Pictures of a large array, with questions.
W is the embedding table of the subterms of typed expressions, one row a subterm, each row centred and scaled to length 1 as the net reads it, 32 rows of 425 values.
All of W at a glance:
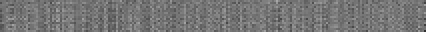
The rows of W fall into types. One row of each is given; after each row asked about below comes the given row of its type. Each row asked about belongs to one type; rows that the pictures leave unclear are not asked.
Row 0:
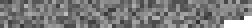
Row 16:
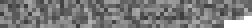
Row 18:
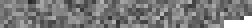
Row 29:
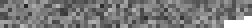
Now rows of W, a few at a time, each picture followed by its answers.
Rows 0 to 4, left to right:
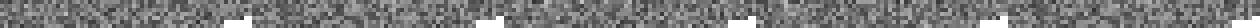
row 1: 18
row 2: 0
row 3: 0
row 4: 18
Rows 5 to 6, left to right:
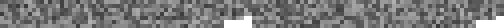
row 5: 16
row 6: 18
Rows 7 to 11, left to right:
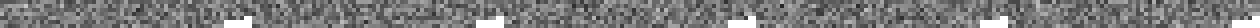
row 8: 16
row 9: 18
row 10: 29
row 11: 0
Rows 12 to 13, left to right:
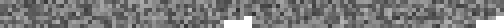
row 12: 18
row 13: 16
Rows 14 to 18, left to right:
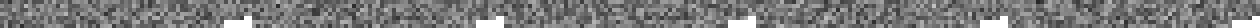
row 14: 0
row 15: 29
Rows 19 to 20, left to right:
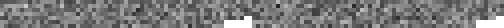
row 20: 29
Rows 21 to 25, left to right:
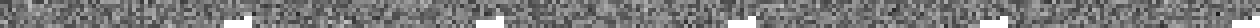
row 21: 0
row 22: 16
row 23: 18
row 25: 16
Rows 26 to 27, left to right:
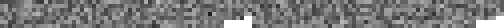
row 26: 16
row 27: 16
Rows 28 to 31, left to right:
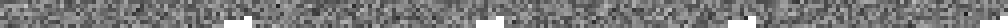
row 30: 18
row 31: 16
